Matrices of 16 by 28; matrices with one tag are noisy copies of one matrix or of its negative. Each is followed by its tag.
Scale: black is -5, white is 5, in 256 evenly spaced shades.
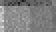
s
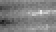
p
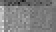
s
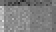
s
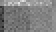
s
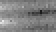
p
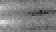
p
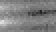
p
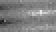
p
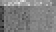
s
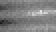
p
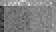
s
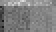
s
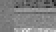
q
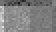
s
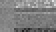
q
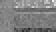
q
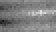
p
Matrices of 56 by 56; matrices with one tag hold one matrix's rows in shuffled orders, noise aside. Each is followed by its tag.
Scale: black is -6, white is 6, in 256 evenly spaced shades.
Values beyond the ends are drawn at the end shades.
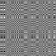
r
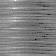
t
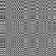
r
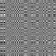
r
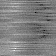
t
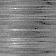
t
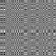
r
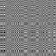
r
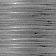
t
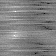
t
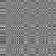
r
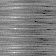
t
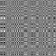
r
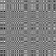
r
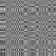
r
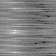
t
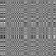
r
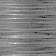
t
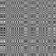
r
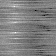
t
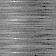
t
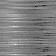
t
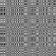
r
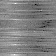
t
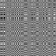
r
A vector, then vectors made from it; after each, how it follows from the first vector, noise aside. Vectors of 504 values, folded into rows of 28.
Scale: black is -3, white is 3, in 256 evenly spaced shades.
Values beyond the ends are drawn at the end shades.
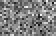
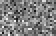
reversed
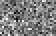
reversed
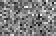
copied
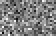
reversed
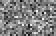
wrapped around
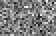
copied
